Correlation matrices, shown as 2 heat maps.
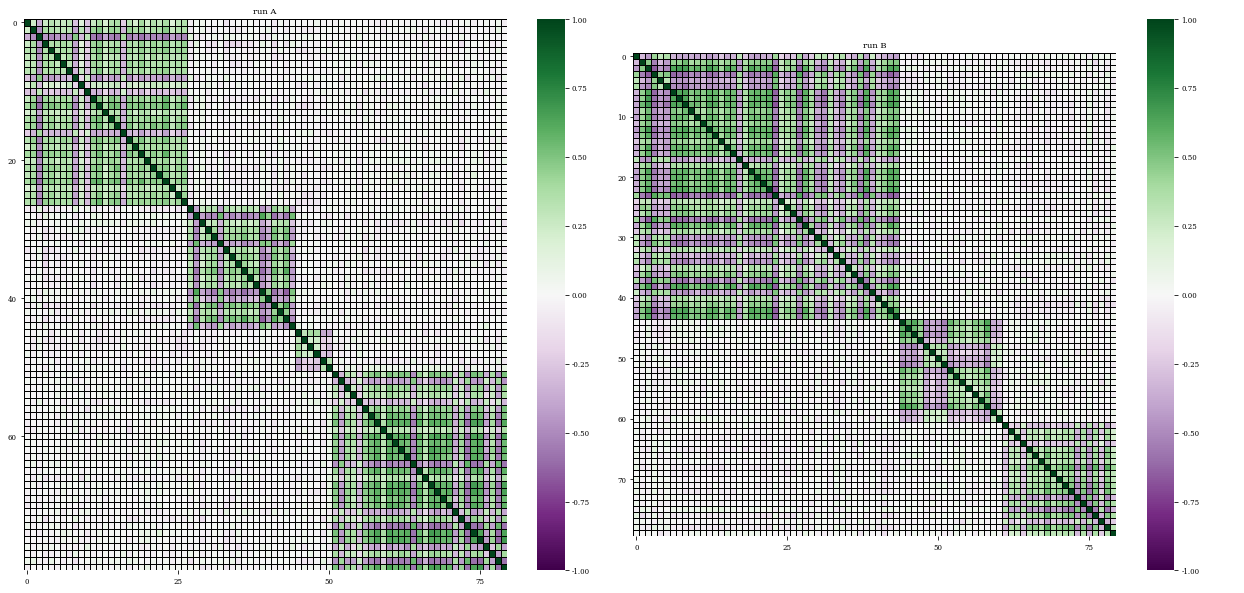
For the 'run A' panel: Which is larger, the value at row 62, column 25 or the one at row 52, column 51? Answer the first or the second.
the first
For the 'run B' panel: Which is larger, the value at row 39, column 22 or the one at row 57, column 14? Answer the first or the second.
the second
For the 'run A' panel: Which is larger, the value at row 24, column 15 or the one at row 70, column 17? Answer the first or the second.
the first
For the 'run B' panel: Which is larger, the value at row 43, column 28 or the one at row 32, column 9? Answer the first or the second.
the first
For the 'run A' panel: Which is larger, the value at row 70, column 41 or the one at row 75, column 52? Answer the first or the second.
the first
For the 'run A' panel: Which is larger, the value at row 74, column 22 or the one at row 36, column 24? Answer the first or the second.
the first
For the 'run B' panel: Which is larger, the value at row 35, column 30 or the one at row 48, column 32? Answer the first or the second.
the second
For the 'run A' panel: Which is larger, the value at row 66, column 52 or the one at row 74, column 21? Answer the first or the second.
the second
